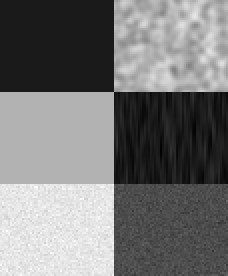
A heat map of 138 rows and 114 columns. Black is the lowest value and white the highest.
It is made of 3 by 2 panels. Panel 1,1: very low, flat. Panel 1,2: high, blotchy. Panel 2,1: high, flat. Panel 2,2: very low, streaked downward, faint in contrast. Panel 3,1: very high, fine-grained, faint in contrast. Panel 3,2: low, fine-grained, faint in contrast.
